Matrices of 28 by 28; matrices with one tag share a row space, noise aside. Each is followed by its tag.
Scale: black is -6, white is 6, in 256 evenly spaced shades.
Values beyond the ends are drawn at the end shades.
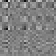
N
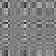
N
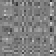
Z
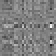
Z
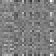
Z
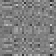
Z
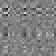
N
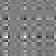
N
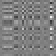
Z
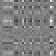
Z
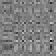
Z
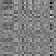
Z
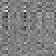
N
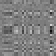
Z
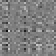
N
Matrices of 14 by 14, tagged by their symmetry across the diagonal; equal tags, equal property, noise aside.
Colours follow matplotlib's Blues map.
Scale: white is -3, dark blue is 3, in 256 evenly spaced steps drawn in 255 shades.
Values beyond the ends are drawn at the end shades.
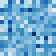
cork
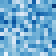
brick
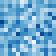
brick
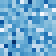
brick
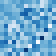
brick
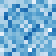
cork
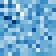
brick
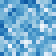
cork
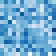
brick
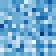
brick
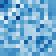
cork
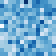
brick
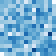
cork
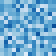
brick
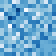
cork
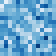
cork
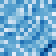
cork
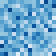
cork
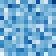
brick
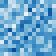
cork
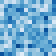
cork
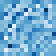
cork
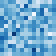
brick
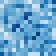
cork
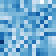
brick
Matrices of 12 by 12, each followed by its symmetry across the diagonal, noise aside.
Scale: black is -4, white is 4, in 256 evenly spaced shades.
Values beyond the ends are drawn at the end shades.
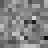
neither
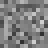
antisymmetric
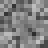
symmetric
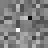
antisymmetric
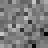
symmetric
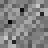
symmetric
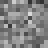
neither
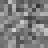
neither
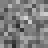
antisymmetric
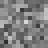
neither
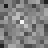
symmetric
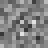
symmetric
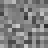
antisymmetric
